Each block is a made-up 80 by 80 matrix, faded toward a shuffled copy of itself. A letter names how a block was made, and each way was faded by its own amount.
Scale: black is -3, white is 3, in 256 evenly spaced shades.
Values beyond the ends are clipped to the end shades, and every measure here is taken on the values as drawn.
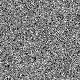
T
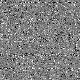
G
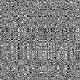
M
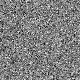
T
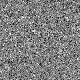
T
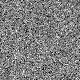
T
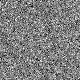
T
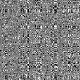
M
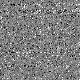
G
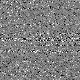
G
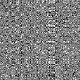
M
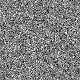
T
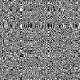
M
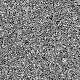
T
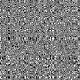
M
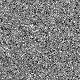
T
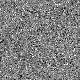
T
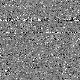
G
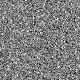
T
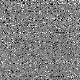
G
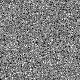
T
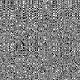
M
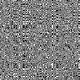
M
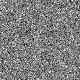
T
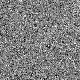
T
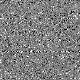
G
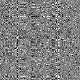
M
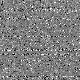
G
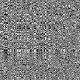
M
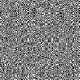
M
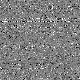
G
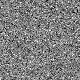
T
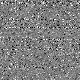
G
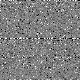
G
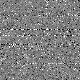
G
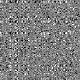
M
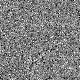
T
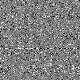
G
